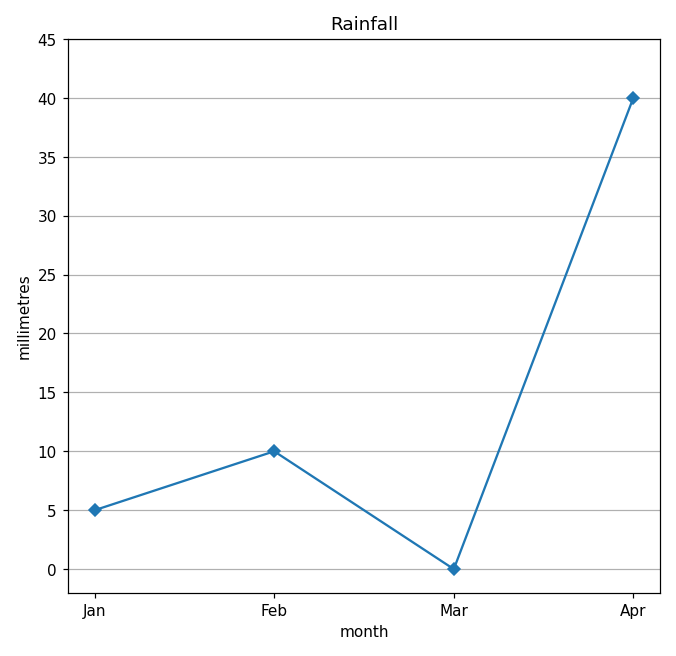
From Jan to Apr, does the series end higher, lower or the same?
higher
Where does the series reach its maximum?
Apr
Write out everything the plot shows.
Title: Rainfall
x-axis: month, ticks Jan Feb Mar Apr
y-axis: millimetres, ticks 0 5 10 15 20 25 30 35 40 45
Values:
5 10 0 40
